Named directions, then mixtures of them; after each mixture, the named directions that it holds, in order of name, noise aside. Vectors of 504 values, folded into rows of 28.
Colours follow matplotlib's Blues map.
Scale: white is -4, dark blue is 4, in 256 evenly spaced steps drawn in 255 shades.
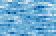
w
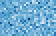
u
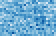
u, w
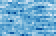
w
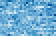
u, w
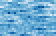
w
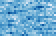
u, w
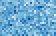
u, w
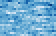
w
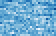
u, w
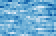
w
